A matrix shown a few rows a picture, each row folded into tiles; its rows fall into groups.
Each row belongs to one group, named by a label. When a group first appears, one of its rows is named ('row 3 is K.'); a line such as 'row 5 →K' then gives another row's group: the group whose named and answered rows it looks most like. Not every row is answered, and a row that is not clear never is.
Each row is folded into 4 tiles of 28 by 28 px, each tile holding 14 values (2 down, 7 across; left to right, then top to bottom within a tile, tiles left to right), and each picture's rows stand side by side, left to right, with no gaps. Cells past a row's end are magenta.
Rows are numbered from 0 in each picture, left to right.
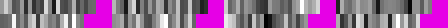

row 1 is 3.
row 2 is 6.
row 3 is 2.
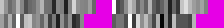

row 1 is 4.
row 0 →4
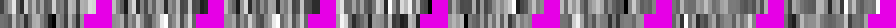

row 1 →3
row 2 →3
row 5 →4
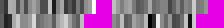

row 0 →2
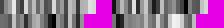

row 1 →2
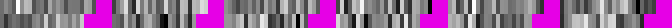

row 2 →4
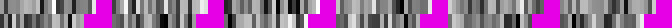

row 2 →2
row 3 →4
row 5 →6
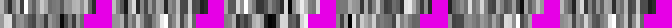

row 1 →3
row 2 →6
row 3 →4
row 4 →2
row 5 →3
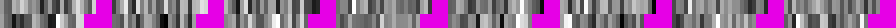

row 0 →6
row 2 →3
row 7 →4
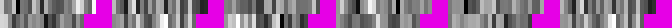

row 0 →6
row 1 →3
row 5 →3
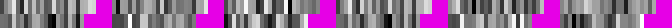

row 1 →2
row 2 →6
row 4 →2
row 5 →6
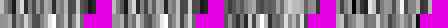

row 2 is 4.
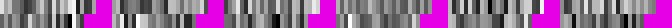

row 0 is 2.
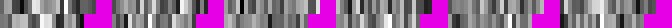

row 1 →4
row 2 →6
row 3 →3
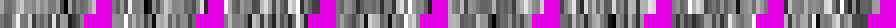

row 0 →4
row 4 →6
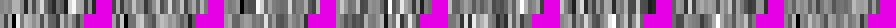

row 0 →4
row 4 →4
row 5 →3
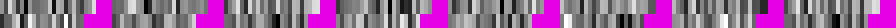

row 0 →2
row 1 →6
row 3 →2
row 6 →3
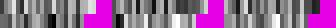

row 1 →2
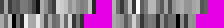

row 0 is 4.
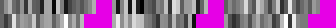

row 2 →2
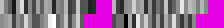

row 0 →3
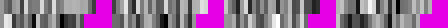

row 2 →3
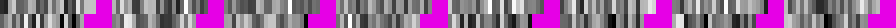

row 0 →2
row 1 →4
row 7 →6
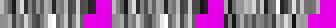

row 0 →3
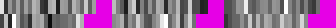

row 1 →3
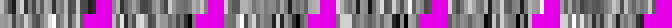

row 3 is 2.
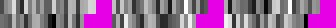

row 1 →4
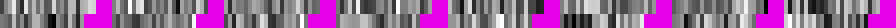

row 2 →4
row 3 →6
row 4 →3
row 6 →4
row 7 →6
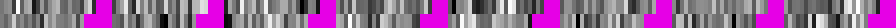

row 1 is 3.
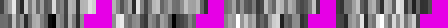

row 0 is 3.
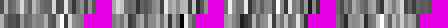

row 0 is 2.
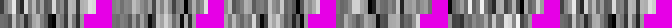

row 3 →6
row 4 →2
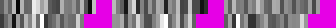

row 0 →6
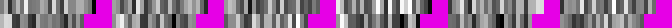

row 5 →2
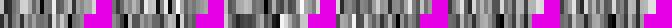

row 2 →6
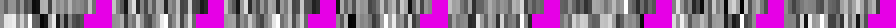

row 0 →6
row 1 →3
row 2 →3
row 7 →4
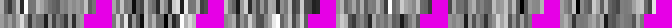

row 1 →4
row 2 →3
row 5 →6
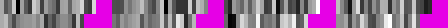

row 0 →6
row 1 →2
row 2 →2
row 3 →3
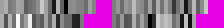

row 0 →4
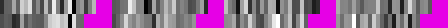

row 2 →3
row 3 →4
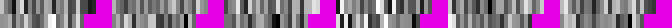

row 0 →3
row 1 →4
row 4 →6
